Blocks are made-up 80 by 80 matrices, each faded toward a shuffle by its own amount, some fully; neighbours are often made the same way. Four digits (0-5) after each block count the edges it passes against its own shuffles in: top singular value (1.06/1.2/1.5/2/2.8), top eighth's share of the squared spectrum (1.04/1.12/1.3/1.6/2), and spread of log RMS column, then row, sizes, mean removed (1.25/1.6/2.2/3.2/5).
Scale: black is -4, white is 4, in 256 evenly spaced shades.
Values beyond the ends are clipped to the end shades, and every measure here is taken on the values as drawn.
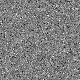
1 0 0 0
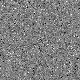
2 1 0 0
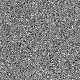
1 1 0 0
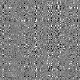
4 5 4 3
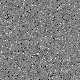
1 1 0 0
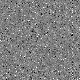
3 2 1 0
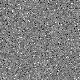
3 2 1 0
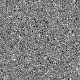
1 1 0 0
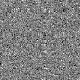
3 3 1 1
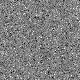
1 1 0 0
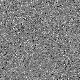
1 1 0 0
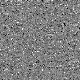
3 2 0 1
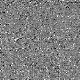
3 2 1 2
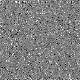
3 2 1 2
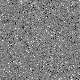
0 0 0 0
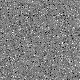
2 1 0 0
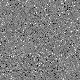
2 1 0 0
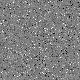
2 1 1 0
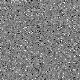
3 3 1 1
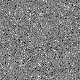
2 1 0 0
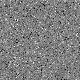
1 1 0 0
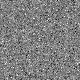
0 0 0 0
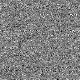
1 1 0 3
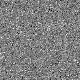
0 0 0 1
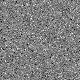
0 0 0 0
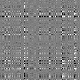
5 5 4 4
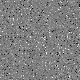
2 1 0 0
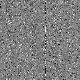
2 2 2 0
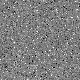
0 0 0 0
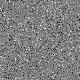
0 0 0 0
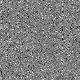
1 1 1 0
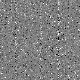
2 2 2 0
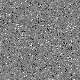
1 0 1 0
